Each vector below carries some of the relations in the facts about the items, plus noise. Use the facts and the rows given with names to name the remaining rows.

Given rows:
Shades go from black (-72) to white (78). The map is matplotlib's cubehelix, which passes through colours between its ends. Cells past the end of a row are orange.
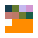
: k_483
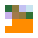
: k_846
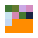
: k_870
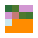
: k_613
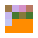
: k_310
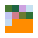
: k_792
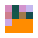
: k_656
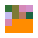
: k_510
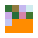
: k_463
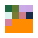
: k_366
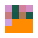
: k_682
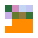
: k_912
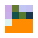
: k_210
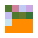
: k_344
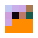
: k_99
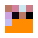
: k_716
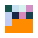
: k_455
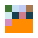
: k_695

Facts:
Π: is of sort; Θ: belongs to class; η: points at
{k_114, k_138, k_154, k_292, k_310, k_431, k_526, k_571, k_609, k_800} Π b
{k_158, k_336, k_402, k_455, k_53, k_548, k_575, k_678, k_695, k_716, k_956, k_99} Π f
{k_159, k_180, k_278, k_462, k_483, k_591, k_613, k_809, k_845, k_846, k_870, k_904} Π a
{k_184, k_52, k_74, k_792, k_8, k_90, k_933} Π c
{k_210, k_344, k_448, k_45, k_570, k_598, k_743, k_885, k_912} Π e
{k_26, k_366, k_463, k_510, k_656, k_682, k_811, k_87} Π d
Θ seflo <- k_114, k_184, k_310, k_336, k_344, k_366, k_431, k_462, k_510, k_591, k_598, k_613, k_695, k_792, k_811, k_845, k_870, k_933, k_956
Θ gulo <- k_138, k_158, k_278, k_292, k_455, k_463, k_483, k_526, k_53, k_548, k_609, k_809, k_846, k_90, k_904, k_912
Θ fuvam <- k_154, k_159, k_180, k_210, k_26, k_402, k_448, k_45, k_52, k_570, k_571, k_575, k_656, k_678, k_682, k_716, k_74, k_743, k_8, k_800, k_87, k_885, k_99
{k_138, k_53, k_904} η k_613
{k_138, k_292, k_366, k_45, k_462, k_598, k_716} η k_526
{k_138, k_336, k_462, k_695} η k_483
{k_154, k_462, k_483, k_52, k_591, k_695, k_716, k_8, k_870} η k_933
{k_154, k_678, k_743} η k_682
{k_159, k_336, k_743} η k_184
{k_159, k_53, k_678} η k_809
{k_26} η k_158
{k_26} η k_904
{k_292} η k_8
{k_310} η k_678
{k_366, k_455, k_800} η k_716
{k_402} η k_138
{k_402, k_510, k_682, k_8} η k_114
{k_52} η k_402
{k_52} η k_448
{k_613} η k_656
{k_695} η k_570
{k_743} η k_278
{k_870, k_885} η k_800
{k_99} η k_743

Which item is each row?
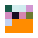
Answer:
k_158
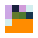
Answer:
k_74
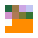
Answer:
k_904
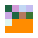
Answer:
k_609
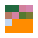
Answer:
k_184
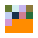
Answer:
k_336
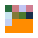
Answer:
k_598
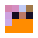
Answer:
k_402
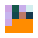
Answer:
k_87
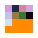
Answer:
k_52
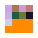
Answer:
k_154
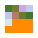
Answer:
k_845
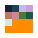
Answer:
k_933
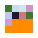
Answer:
k_956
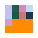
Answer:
k_26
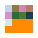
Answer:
k_743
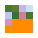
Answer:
k_811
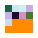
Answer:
k_548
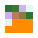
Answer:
k_90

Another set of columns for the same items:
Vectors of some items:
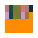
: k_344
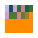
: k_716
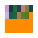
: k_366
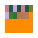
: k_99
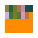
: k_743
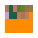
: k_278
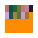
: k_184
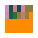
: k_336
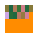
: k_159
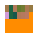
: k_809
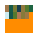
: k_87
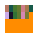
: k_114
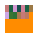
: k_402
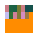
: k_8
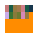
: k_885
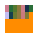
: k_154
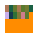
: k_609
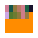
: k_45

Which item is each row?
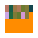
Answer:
k_912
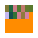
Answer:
k_180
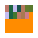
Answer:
k_575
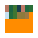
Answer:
k_26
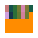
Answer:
k_310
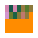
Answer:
k_53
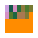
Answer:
k_455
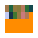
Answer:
k_571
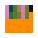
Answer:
k_598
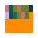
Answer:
k_526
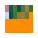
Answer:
k_463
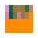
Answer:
k_483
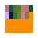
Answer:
k_431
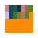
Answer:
k_510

